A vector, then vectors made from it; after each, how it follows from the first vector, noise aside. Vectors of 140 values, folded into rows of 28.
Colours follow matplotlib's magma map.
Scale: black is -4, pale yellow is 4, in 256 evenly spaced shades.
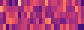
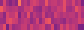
shrunk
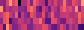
sign-scrambled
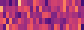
sign-scrambled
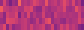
shrunk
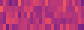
shrunk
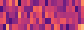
negated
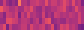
shrunk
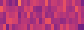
shrunk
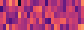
negated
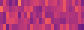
shrunk
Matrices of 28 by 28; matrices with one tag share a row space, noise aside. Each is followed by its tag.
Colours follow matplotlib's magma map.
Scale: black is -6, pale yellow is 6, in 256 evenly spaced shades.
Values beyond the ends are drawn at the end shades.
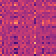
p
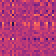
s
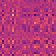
s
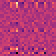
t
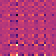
t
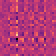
t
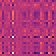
s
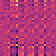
t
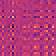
s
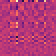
t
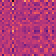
s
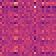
p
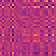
s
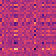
p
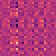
t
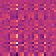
t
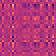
s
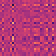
s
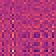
s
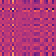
s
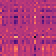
p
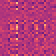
t
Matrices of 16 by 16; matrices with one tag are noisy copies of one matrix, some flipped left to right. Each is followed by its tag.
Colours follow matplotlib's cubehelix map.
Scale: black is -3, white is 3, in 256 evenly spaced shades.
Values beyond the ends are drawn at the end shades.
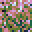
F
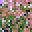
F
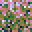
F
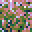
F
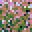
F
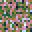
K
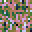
K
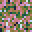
K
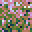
F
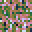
K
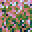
F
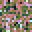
K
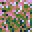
F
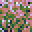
F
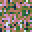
K
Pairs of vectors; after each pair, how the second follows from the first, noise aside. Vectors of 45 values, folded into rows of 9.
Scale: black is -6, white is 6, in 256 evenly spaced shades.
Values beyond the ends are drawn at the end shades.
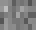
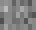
copied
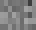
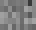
copied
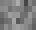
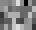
scaled up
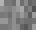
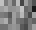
scaled up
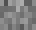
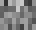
scaled up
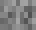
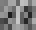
scaled up
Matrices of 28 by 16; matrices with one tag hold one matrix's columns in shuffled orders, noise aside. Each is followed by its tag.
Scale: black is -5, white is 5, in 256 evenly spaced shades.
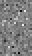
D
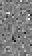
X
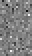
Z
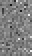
Z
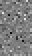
X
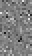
X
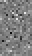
X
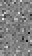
X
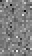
Z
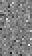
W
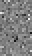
X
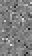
W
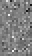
Z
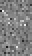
D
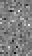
D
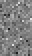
W
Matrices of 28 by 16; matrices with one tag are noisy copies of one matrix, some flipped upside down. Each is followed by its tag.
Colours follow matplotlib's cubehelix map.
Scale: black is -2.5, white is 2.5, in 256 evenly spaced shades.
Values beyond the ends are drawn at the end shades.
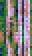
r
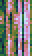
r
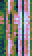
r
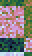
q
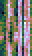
r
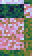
q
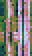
r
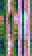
r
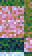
q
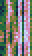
r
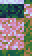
q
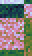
q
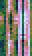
r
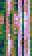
r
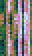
r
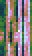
r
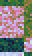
q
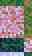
q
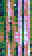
r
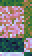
q
